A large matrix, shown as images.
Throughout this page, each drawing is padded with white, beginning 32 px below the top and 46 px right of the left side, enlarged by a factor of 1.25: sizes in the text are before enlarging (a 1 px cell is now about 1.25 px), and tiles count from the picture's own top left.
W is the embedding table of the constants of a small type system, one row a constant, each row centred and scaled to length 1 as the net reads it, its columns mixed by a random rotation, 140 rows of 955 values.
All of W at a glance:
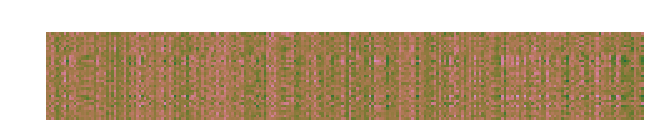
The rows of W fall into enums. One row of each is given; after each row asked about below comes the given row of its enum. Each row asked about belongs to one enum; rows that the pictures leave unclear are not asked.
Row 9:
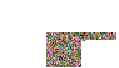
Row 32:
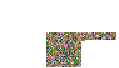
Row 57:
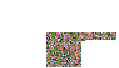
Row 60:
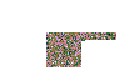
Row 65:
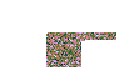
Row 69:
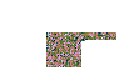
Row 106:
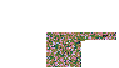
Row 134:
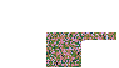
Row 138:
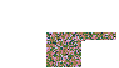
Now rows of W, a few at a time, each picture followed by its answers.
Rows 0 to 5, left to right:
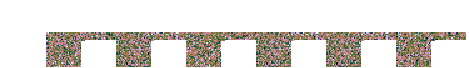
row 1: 134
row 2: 106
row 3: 134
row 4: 134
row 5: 69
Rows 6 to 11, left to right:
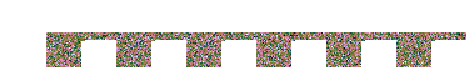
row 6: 106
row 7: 138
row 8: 138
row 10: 57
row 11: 60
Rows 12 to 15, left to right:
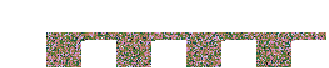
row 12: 69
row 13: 57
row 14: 138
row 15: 134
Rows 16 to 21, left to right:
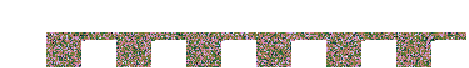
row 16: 9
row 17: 60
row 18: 134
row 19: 65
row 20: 138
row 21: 69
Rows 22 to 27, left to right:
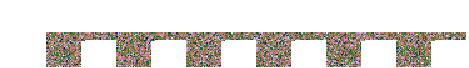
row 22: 57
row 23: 69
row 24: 138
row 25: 138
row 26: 65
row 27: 32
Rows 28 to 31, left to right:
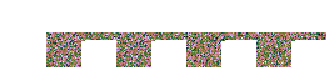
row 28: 138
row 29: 138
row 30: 69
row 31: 60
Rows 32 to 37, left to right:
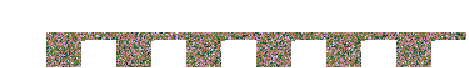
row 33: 134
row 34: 106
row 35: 138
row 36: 106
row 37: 60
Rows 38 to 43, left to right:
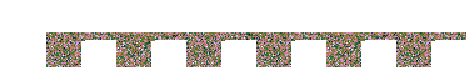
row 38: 57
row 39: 106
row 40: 60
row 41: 57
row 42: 106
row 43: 57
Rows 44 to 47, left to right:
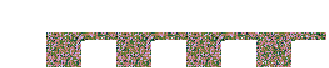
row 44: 69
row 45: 69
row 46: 69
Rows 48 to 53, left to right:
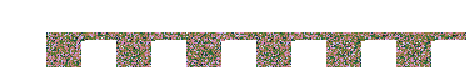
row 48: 69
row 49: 57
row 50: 65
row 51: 57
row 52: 106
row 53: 106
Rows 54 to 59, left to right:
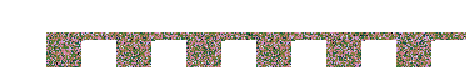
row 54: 134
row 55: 57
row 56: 60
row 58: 9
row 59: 138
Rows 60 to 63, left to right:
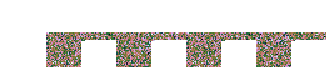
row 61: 134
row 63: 138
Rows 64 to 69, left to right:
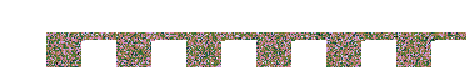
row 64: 134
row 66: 32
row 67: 60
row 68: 138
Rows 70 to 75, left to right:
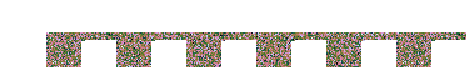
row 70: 60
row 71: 57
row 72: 9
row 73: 69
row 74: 134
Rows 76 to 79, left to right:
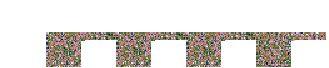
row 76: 60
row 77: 60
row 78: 60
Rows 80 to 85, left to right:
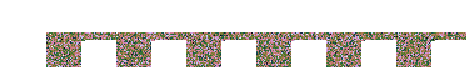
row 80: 57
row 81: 65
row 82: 9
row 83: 134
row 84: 138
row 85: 69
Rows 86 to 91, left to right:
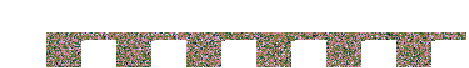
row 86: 134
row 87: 134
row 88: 138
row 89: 106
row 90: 60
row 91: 57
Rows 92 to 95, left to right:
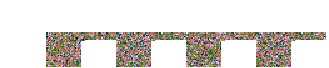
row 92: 69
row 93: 138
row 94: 65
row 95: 138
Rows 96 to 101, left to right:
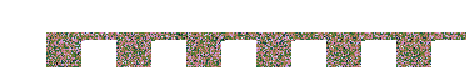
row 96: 134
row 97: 60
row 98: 69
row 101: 57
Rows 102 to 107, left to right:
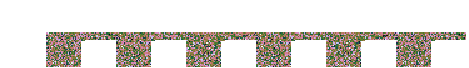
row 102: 60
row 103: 57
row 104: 106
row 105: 57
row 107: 60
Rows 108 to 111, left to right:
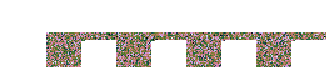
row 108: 60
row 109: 69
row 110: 9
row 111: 138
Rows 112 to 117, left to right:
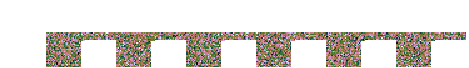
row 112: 134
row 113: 106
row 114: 134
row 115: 65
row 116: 69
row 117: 57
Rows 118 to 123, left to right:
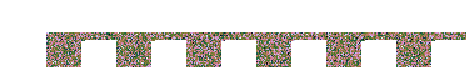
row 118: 60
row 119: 32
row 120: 9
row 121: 134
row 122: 69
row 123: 57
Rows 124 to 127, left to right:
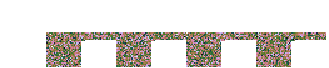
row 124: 57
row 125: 138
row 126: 65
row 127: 69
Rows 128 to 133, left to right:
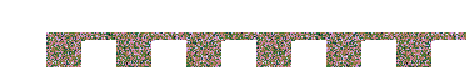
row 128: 60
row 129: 134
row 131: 60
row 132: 138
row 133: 134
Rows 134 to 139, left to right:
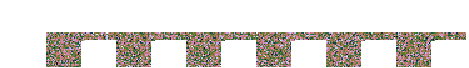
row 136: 57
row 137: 65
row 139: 69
